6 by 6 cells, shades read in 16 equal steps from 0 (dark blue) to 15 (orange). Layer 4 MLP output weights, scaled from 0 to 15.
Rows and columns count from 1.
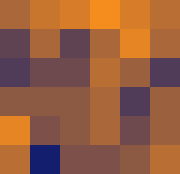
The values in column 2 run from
0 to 12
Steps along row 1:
up up up down down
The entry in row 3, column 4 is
11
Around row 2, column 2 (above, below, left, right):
12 6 5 5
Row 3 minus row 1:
-6 -6 -7 -4 -4 -7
